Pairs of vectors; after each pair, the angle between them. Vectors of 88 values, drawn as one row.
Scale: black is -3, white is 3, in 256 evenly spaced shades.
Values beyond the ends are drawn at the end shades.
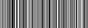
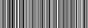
nearly parallel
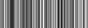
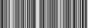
partly opposed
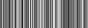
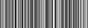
partly aligned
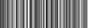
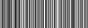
orthogonal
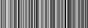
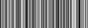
orthogonal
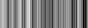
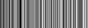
partly opposed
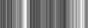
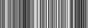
partly opposed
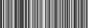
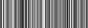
nearly parallel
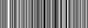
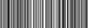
nearly opposite
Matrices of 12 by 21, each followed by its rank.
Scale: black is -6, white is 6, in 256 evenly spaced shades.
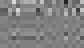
two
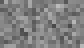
full rank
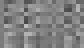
two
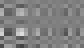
one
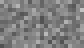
full rank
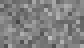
full rank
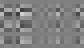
one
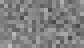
full rank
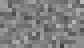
full rank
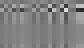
one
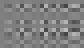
one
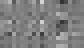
two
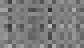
two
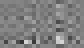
two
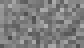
full rank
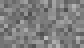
full rank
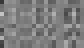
two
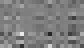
two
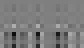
one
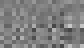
two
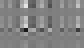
one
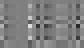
one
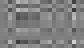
one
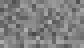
full rank
